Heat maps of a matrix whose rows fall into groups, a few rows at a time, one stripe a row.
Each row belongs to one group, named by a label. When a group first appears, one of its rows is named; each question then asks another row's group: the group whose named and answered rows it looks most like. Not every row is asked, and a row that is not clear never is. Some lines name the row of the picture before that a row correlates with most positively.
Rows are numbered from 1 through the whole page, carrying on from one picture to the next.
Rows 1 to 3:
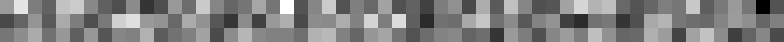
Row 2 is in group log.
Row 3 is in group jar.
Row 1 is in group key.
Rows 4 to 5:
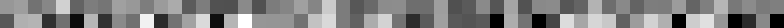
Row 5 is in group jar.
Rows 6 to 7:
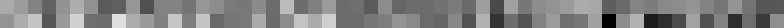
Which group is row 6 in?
key
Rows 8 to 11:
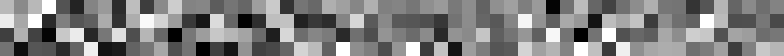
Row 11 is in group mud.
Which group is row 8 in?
mud
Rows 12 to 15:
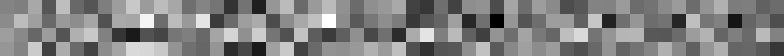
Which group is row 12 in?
log
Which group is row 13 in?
jar
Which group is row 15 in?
log
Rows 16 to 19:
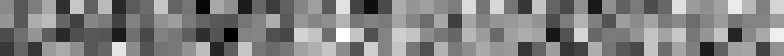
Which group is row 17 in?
mud
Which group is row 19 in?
log
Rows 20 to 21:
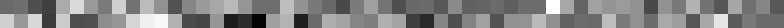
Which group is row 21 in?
log
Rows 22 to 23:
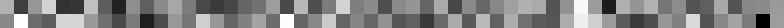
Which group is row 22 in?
mud
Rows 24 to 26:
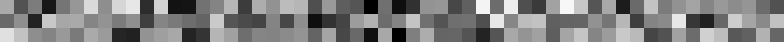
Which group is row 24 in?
key
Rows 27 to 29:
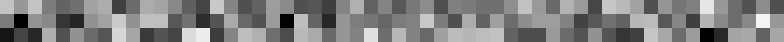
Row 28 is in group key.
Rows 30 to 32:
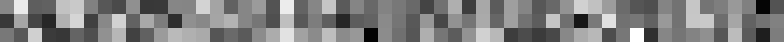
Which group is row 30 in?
key
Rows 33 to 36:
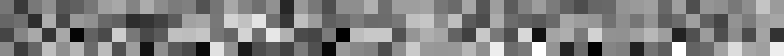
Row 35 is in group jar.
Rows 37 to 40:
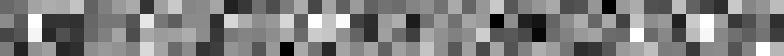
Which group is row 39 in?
jar
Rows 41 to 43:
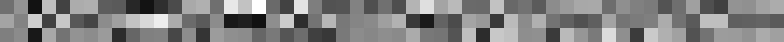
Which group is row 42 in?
log
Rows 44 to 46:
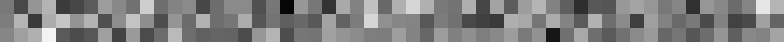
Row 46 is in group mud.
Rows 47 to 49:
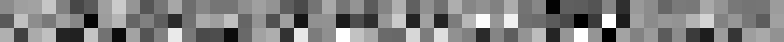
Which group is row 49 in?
mud
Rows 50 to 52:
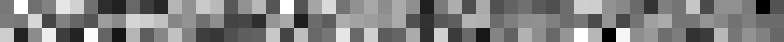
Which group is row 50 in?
key
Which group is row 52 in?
mud
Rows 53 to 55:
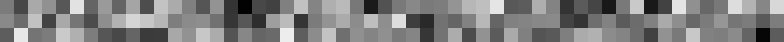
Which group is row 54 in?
log
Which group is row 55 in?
key
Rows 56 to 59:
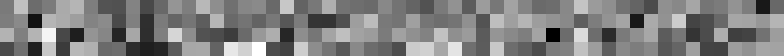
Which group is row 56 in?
key
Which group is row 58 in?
mud
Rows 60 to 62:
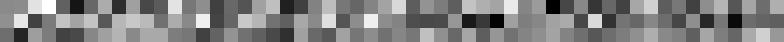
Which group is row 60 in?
mud
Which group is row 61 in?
jar
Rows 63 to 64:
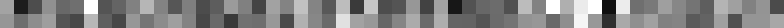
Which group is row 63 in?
mud
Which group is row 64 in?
mud
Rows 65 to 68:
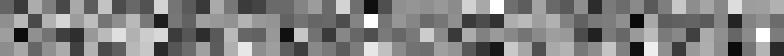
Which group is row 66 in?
jar
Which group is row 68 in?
jar
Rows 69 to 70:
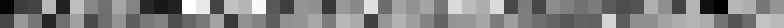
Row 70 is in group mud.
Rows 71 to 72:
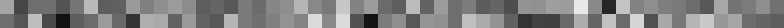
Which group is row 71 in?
mud
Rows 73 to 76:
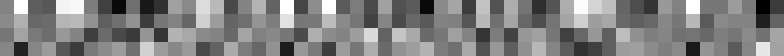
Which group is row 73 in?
key
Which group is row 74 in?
key
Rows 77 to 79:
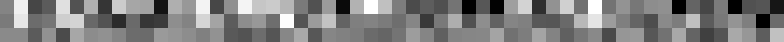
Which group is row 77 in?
jar
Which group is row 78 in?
key
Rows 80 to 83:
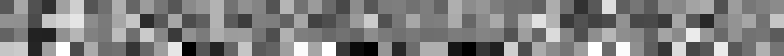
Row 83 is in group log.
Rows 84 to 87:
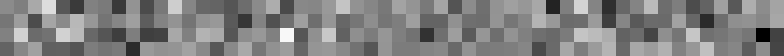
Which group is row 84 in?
mud
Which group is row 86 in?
key
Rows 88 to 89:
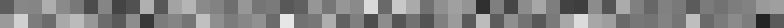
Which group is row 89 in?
key
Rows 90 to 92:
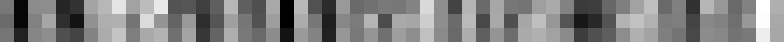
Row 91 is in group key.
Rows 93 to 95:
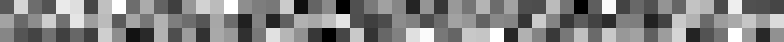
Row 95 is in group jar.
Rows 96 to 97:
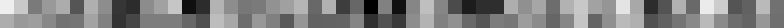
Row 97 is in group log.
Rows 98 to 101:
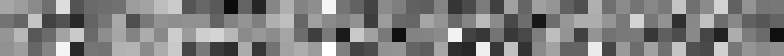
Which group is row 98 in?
log
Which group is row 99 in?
jar
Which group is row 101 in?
log
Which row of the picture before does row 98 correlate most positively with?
96
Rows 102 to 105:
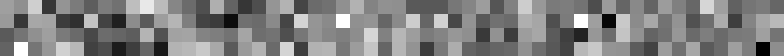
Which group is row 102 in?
log
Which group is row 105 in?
key
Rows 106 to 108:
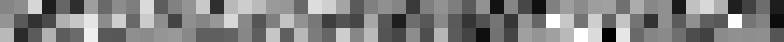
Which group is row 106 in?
jar
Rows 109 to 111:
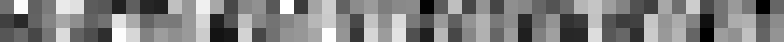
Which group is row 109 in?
key
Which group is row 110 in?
log
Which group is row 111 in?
log
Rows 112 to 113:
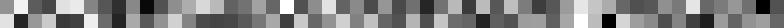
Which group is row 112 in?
key
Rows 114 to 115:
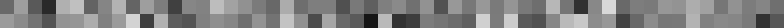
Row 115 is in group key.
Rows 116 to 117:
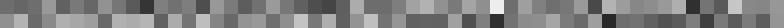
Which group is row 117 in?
jar
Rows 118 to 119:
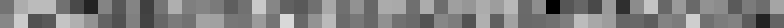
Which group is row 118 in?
mud
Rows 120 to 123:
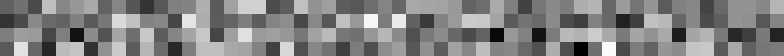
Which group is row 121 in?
log
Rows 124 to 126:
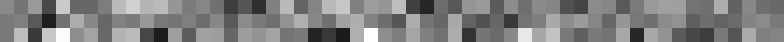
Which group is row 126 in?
jar
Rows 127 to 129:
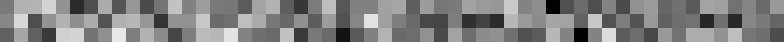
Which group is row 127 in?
mud
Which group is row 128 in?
jar
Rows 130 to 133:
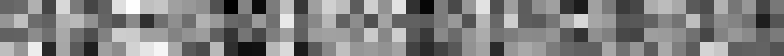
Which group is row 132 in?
log
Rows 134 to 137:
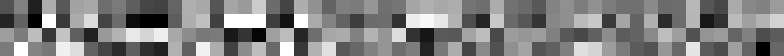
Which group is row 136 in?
log
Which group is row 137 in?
key
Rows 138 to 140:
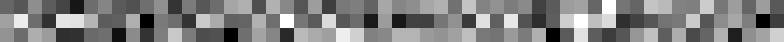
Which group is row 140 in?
mud
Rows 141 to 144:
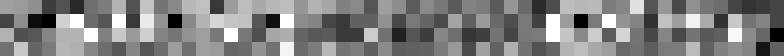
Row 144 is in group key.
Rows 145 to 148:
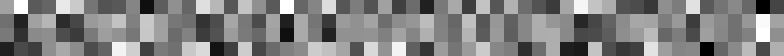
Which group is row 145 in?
key
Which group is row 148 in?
log
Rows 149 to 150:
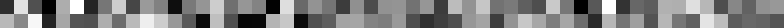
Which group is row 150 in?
log
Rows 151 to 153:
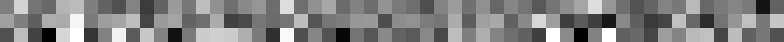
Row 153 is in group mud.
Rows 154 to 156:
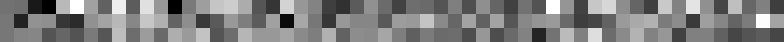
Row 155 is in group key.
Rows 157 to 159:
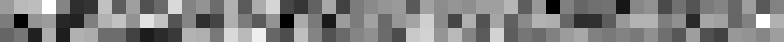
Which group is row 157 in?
mud
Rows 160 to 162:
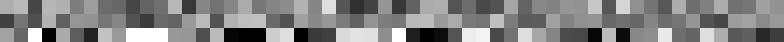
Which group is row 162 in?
log
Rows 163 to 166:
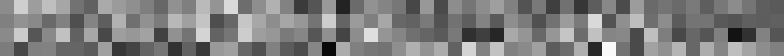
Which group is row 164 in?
jar
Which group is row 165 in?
jar
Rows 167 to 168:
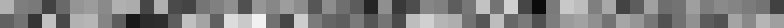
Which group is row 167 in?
key
